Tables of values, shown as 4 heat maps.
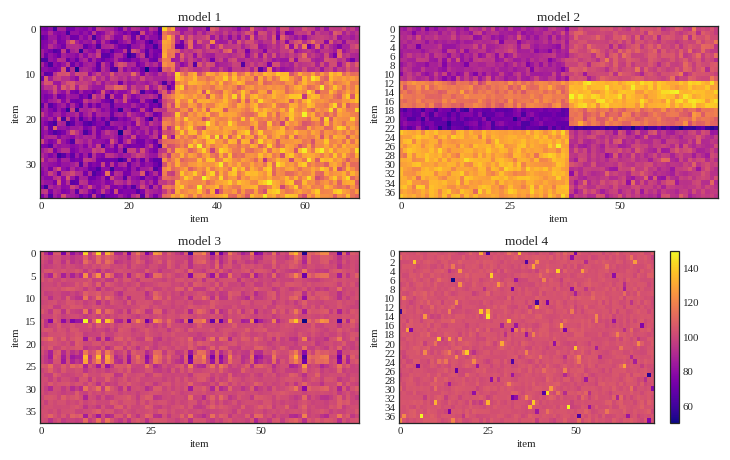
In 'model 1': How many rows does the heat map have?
38
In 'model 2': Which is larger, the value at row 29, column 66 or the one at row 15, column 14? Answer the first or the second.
the second
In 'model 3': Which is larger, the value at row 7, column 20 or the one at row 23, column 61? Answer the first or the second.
the second
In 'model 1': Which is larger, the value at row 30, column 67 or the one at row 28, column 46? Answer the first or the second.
the first
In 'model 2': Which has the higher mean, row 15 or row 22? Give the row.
15
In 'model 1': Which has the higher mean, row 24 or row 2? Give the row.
24
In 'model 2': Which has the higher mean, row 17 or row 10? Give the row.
17
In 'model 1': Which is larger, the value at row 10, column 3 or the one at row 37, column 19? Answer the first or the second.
the first
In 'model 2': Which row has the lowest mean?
22
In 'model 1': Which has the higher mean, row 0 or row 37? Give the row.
37
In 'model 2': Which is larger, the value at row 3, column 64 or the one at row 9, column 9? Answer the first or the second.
the first
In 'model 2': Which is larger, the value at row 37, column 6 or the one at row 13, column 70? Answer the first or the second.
the second
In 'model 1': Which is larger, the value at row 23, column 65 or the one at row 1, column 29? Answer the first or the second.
the first
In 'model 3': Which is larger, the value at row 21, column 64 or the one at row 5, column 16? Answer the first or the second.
the second
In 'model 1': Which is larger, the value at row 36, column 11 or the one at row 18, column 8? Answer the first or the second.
the first
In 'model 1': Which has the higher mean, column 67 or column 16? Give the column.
67
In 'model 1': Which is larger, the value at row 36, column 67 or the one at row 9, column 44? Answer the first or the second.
the first
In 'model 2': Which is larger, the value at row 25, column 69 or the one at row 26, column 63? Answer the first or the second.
the second
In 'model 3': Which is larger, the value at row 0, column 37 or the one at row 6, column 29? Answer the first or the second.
the first
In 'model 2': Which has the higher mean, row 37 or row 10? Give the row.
37
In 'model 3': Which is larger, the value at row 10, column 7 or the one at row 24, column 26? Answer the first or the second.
the second
